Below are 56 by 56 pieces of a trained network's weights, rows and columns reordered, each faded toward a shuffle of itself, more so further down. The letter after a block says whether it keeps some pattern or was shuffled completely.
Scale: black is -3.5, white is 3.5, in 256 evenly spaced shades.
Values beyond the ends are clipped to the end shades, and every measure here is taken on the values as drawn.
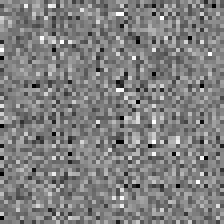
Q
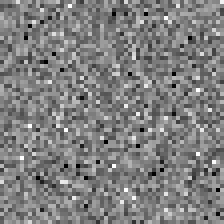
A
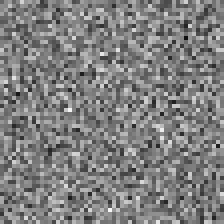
A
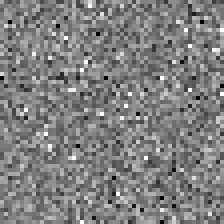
A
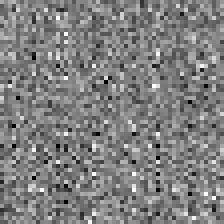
Q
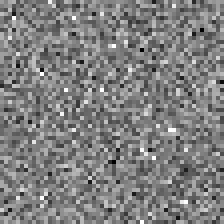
A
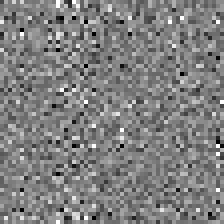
Q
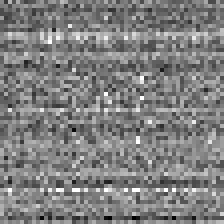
Q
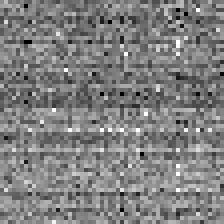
Q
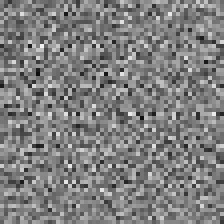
Q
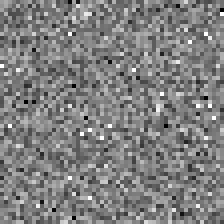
A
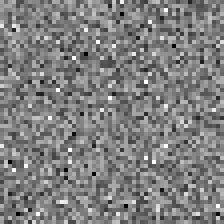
A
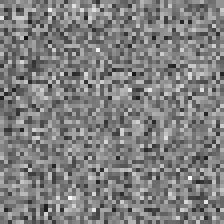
Q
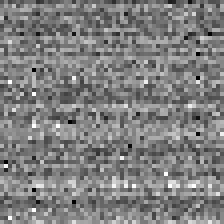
Q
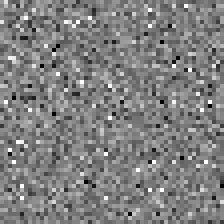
A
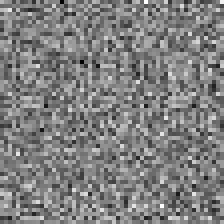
Q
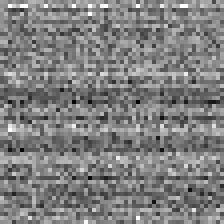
Q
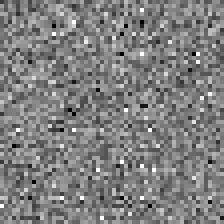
Q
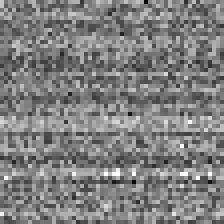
Q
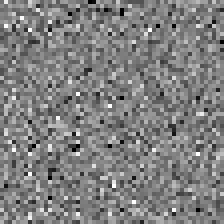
Q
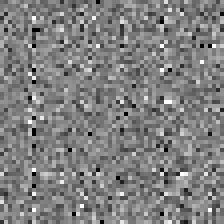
Q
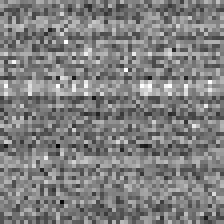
Q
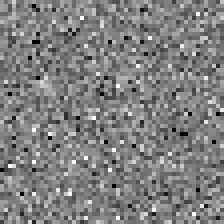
A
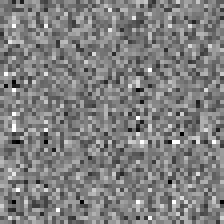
Q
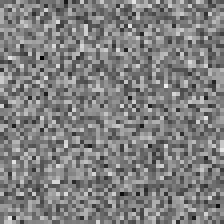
A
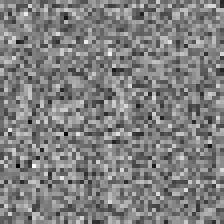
Q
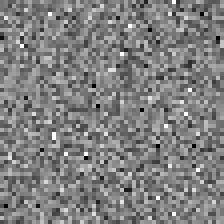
A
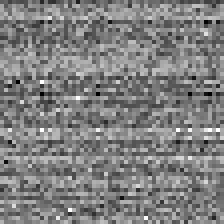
Q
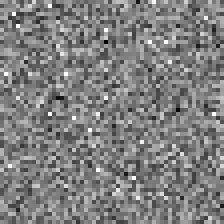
A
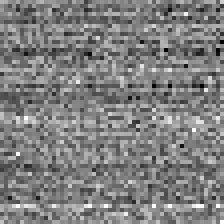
Q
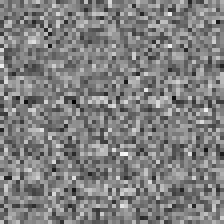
Q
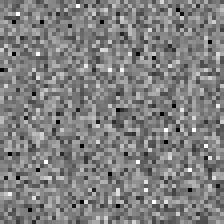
A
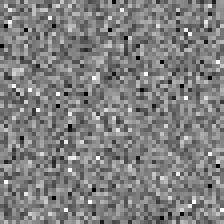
A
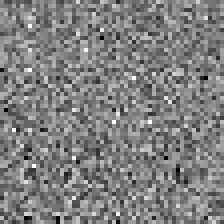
Q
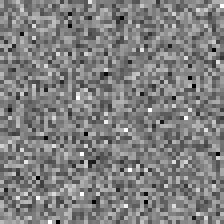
A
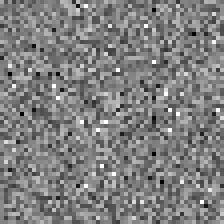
A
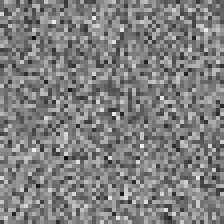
A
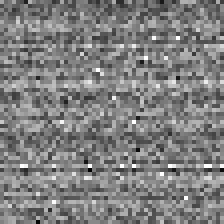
Q
